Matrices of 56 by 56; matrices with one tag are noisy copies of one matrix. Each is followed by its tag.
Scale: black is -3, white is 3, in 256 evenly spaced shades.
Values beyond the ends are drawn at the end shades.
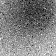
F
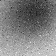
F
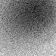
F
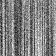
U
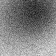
F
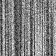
U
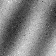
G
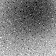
F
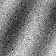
G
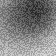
F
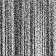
U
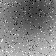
F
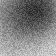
F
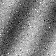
G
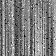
U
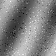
G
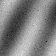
G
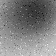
F
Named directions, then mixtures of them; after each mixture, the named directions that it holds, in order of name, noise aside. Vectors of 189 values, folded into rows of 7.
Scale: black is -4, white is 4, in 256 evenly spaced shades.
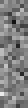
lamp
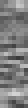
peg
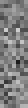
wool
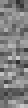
peg, wool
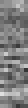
lamp, peg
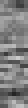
peg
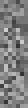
lamp, wool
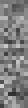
peg, wool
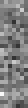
lamp, peg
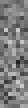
wool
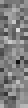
lamp, wool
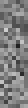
lamp, wool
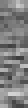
peg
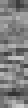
peg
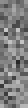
wool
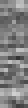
peg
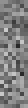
lamp, wool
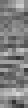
peg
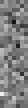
lamp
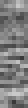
peg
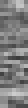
peg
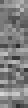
lamp, peg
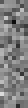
lamp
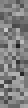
lamp, wool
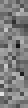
lamp, wool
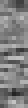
peg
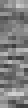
peg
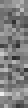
lamp, peg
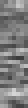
peg
